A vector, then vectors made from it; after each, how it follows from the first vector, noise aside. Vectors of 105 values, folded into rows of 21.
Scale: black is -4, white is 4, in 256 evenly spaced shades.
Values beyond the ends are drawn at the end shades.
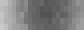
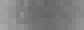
shrunk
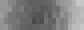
reversed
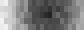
scaled up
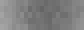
shrunk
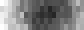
scaled up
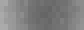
shrunk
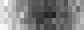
scaled up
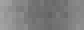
shrunk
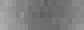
shrunk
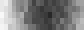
scaled up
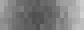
reversed
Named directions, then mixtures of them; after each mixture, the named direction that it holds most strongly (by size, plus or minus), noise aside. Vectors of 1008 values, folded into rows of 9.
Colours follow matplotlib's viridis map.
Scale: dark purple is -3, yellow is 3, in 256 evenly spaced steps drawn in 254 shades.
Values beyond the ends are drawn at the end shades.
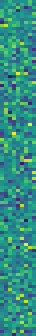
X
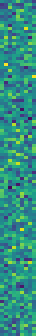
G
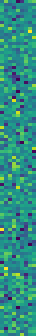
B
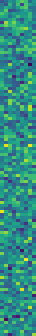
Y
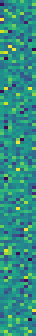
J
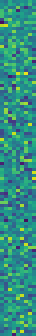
X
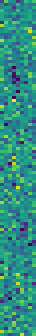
B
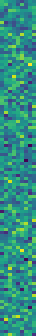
Y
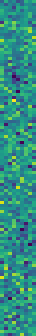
B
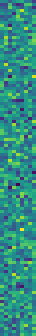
G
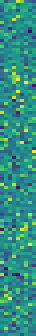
B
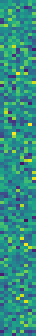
X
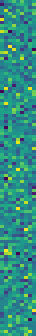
J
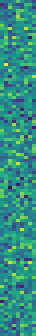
G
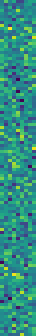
B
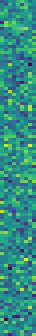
Y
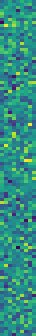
X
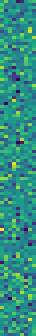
B
